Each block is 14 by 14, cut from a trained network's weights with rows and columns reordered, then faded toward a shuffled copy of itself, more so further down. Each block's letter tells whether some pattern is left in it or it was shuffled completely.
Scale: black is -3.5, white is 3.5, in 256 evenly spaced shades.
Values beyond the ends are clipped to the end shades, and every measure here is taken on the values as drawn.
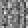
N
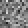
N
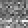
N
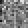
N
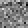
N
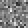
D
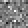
D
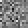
N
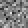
D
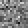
D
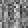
N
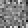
N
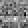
N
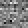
N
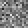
D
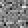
D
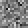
D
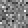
D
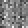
N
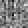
N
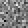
D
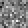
D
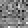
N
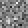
D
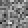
D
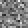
N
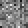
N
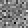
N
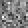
N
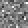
D
